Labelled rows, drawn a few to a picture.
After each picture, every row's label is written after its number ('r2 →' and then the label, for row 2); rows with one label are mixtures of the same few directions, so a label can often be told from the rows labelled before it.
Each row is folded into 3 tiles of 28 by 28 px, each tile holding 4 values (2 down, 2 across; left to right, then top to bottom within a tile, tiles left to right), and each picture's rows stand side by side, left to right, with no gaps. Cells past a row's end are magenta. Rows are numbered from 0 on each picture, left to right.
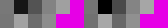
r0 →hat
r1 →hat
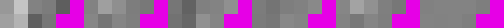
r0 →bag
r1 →hat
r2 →bag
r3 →bag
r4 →hat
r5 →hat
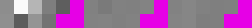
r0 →hat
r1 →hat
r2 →bag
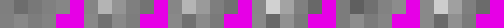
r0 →hat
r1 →hat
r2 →hat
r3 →hat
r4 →hat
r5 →hat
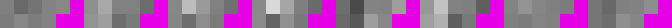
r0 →hat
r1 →bag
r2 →hat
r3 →hat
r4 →bag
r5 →bag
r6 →hat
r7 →bag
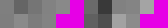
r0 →hat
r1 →bag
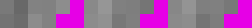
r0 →bag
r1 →bag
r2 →bag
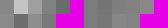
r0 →hat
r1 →bag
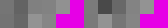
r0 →bag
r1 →hat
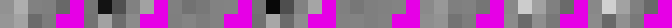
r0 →bag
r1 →hat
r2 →hat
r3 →hat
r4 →hat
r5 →bag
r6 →hat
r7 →hat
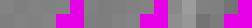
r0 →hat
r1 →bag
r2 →bag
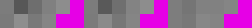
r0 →hat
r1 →hat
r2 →bag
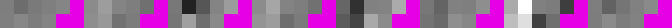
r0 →hat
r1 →bag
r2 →hat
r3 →bag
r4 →bag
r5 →bag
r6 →bag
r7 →hat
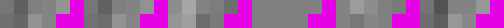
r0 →bag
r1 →bag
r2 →bag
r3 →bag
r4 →hat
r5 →bag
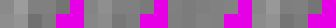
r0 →bag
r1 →bag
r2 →bag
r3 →bag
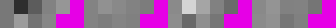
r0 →hat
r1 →hat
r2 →hat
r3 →bag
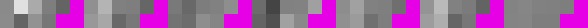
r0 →hat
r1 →bag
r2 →bag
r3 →bag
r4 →bag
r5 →bag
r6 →bag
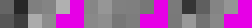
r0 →bag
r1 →bag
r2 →hat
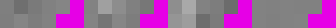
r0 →hat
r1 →hat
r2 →bag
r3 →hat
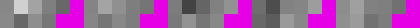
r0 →hat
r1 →hat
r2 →hat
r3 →bag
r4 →bag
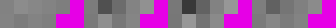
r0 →hat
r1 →hat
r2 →hat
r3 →hat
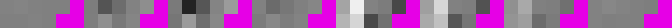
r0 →hat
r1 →hat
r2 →hat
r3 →hat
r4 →bag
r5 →bag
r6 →bag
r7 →hat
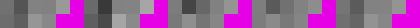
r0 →bag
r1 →bag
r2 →hat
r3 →hat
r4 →bag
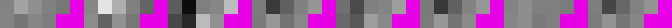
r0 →hat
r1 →hat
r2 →bag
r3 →hat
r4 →bag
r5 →hat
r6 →bag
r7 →hat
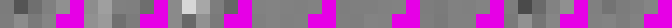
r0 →hat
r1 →bag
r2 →hat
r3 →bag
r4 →bag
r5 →bag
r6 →hat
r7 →hat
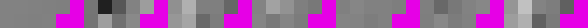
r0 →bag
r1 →hat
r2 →bag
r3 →hat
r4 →bag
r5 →hat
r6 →bag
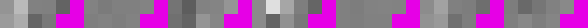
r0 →bag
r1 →hat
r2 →bag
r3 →hat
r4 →bag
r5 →bag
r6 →hat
